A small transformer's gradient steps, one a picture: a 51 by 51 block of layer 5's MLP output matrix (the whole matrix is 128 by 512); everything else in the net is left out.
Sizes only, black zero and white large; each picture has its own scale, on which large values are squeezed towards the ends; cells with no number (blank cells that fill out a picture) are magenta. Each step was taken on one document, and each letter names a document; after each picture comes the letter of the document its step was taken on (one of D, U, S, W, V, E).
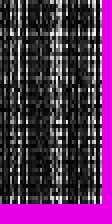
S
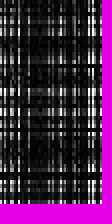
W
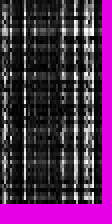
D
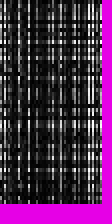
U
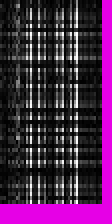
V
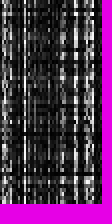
D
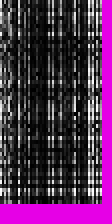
U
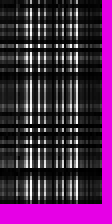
V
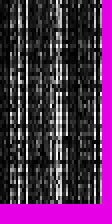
S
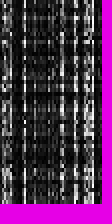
D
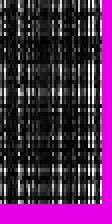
W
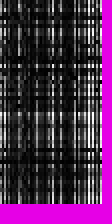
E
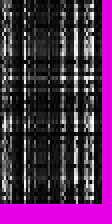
D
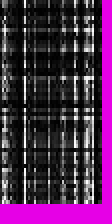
D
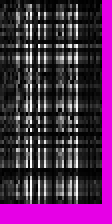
V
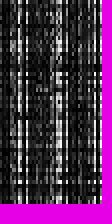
S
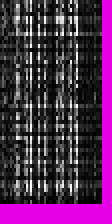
V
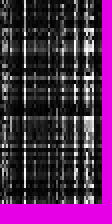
D
